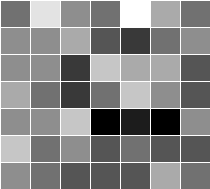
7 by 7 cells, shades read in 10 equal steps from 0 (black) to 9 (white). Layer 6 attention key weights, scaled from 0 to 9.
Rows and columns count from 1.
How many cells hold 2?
3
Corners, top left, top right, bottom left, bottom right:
4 4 5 4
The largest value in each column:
7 8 7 7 9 6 5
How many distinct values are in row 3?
5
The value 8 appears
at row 1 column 2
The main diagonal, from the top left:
4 5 2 4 1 3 4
